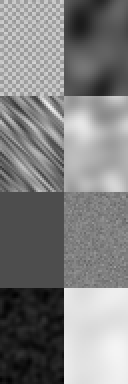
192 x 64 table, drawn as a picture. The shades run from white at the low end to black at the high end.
The table splits into 4 rows of 2 panels. Panel 1,1: low, checkered. Panel 1,2: high, smooth. Panel 2,1: middling, slanting down to the right, strong in contrast. Panel 2,2: low, smooth. Panel 3,1: high, flat. Panel 3,2: middling, fine-grained, faint in contrast. Panel 4,1: very high, blotchy, faint in contrast. Panel 4,2: very low, smooth, faint in contrast.
